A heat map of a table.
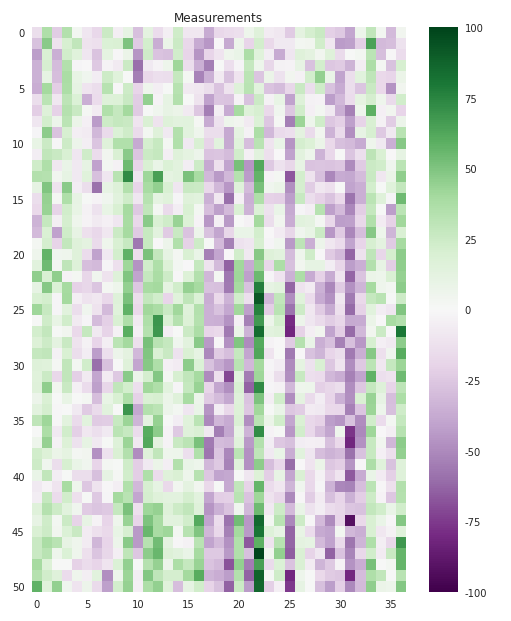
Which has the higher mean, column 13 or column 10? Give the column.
13
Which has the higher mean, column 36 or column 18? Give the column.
36
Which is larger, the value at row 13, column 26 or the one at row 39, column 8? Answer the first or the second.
the first
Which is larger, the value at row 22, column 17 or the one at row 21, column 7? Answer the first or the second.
the second
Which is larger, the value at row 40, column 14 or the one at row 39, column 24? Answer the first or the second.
the first
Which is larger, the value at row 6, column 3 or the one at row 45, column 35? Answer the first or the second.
the first
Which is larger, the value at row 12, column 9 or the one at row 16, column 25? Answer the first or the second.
the first
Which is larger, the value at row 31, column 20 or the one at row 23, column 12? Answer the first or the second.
the second
